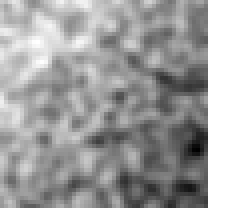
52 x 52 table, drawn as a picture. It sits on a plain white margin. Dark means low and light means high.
The field is mottled with small blotches. Neither half mirrors the other. There is an overall slope up to the top left. The top left is the ninth with the highest average. No regular stripes run through it. There are no lone odd cells. No single row or column stands out from its neighbours. The histogram is bell-shaped. The bottom right is the ninth with the lowest average.
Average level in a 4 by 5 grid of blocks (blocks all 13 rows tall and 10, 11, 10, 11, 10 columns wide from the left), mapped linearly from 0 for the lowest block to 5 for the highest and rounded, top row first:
5 5 4 3 2 | 5 3 3 2 1 | 4 3 2 2 0 | 3 2 2 1 0
